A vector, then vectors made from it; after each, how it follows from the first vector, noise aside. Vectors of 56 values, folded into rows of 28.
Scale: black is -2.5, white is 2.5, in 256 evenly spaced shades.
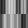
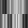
reversed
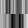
wrapped around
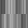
shrunk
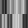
reversed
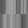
shrunk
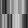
reversed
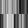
wrapped around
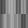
shrunk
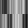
reversed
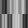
reversed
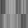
shrunk
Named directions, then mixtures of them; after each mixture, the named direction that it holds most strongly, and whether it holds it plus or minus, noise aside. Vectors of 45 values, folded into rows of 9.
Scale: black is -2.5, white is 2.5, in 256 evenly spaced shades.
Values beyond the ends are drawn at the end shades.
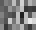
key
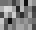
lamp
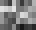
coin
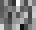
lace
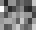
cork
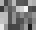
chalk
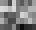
coin, plus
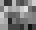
chalk, plus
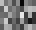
key, minus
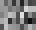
key, minus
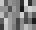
key, minus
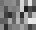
key, plus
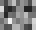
cork, plus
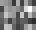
key, minus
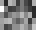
cork, plus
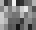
chalk, plus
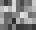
coin, plus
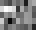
lamp, plus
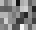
lace, minus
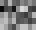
coin, minus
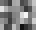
coin, plus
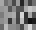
key, minus
